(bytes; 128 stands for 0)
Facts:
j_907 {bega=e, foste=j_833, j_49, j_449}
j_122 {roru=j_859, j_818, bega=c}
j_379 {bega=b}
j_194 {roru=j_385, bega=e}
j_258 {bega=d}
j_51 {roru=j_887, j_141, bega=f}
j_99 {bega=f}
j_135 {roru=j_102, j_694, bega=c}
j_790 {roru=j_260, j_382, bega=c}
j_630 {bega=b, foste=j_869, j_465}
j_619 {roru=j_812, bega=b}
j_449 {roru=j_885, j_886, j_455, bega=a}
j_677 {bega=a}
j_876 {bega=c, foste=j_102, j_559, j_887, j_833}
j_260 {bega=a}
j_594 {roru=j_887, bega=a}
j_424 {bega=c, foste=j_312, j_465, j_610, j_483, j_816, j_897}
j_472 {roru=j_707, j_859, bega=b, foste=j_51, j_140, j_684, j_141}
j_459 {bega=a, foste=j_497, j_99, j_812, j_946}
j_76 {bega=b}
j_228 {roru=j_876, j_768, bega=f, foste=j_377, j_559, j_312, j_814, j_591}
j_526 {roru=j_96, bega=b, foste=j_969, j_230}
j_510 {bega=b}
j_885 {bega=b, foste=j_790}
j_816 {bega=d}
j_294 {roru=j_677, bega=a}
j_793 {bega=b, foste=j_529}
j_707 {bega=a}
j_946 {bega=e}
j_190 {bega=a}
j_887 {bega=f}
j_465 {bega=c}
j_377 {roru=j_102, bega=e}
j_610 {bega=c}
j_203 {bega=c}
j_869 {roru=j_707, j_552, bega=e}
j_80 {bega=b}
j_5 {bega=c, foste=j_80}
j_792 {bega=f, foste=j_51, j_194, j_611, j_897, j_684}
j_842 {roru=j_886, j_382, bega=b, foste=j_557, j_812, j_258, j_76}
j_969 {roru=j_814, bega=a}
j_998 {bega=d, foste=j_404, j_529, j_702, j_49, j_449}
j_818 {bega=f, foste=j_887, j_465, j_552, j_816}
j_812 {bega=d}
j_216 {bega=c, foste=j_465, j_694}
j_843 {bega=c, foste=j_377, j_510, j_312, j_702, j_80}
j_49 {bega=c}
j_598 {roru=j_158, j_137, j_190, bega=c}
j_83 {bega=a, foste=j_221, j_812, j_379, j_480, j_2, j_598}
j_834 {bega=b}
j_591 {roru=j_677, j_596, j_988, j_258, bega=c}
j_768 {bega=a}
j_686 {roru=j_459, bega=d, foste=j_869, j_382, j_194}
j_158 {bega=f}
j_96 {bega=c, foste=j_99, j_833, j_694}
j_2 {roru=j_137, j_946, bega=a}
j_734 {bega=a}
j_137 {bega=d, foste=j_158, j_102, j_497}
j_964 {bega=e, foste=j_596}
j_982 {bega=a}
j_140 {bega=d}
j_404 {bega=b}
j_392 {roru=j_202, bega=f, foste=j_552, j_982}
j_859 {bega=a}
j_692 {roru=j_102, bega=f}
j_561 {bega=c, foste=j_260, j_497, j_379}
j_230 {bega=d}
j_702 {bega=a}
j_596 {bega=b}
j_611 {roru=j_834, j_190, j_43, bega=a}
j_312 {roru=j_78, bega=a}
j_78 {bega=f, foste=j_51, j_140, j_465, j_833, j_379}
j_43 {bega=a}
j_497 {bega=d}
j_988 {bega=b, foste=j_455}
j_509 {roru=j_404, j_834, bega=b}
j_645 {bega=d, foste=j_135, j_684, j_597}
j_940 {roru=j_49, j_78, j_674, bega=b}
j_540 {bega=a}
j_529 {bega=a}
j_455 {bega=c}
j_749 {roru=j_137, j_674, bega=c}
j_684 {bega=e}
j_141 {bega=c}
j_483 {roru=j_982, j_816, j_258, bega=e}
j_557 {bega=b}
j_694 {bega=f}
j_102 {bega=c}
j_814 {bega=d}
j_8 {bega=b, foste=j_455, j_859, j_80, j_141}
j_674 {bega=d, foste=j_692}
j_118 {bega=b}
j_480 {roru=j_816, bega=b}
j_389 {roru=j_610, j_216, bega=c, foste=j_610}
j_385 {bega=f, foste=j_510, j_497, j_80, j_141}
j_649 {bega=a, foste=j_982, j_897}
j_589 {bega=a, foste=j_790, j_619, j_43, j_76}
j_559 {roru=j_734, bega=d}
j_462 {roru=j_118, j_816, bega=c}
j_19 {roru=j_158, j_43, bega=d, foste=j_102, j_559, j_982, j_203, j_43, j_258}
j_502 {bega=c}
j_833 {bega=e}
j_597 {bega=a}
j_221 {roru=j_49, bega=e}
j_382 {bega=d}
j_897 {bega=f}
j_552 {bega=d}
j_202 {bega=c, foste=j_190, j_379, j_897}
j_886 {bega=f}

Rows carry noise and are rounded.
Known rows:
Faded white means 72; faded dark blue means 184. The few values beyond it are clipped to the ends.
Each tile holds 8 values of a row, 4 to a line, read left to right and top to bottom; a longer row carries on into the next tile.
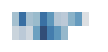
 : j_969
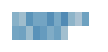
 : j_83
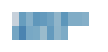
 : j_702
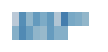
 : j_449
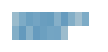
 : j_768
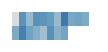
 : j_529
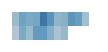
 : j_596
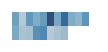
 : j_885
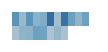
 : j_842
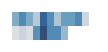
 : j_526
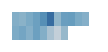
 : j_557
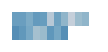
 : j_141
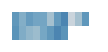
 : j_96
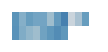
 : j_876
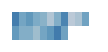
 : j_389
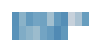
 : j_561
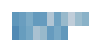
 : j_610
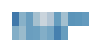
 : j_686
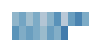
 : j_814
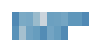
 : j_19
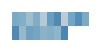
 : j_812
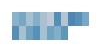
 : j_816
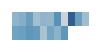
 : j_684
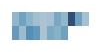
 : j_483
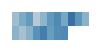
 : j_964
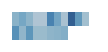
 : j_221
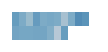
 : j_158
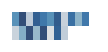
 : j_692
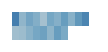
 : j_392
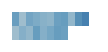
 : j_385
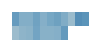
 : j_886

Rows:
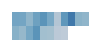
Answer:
j_480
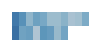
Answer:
j_598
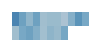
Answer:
j_51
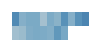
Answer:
j_228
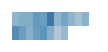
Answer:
j_43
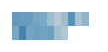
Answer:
j_611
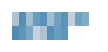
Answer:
j_49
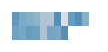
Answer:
j_382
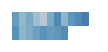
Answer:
j_137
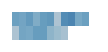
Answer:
j_509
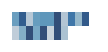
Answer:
j_674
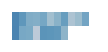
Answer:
j_749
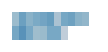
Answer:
j_312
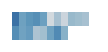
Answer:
j_135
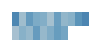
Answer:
j_792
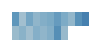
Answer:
j_78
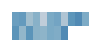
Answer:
j_559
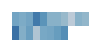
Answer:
j_102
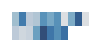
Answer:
j_230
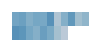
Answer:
j_2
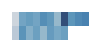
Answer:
j_793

